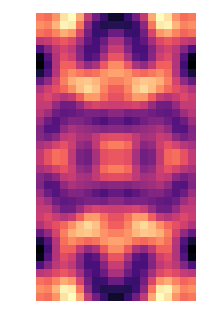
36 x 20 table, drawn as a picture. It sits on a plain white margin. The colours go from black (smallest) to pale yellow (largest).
No lone cell stands out from its neighbours. Its left and right halves mirror each other, and so do its top and bottom. No overall slope runs across the table.
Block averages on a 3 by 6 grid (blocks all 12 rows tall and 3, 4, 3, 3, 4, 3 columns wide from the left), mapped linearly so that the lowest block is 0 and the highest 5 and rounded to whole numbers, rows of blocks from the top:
2 5 2 2 5 2
0 0 1 1 0 0
2 5 2 2 5 2
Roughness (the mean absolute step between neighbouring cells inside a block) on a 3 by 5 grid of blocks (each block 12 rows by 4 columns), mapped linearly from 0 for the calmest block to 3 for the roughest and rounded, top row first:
2 3 1 3 2
1 0 1 0 1
2 3 1 3 2
